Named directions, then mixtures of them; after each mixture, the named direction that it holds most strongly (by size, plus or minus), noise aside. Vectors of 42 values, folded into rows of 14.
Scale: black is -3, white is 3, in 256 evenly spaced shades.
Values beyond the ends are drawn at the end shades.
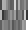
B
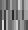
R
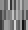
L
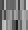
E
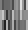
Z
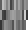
B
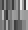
Z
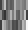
B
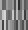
R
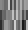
L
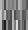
E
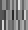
R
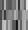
E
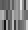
Z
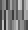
R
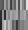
E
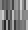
Z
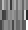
B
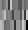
L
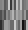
L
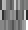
B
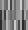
L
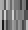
R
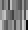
L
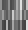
Z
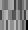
B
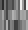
Z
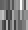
Z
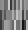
L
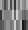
L
